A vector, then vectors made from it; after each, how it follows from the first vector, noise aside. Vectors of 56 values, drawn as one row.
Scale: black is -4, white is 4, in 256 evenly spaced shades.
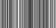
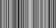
negated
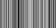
negated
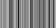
sign-scrambled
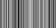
negated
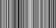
negated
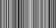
negated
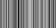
negated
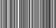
sign-scrambled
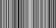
negated
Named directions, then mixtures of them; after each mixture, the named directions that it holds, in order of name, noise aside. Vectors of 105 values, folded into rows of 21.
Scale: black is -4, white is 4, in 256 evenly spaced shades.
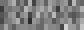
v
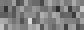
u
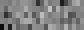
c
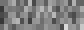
v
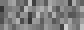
v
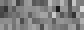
u, v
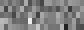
u, v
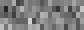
u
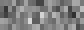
c, u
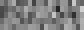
u, v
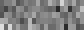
c, u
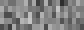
c, v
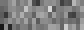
c, v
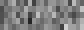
v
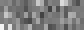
c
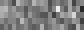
u, v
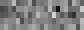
u, v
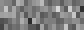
u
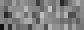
c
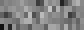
c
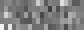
c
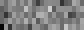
c, v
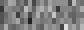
v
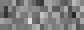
c, u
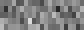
u
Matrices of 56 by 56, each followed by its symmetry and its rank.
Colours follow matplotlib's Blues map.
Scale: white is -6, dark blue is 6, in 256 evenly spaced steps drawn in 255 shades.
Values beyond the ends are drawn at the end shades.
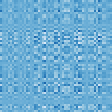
neither, rank two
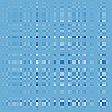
symmetric, rank one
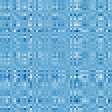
antisymmetric, rank two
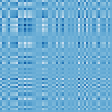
symmetric, rank one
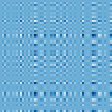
symmetric, rank one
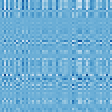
neither, rank two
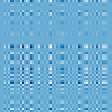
neither, rank one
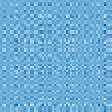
antisymmetric, rank two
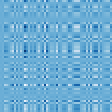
neither, rank one
